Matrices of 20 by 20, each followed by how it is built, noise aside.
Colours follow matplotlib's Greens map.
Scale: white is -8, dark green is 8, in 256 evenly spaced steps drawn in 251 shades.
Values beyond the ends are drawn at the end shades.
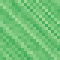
Toeplitz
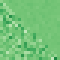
lower triangular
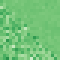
lower triangular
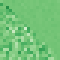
lower triangular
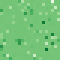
sparse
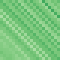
Toeplitz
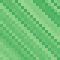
Toeplitz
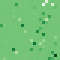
sparse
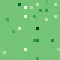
sparse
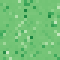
sparse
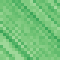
Toeplitz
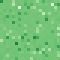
sparse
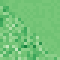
lower triangular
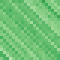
Toeplitz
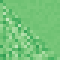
lower triangular
